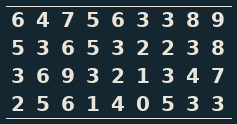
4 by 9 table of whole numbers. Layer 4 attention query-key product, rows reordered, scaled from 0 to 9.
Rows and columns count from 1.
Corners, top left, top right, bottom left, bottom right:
6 9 2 3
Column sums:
16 18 28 14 15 6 13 18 27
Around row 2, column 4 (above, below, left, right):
5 3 6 3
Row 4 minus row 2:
-3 2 0 -4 1 -2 3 0 -5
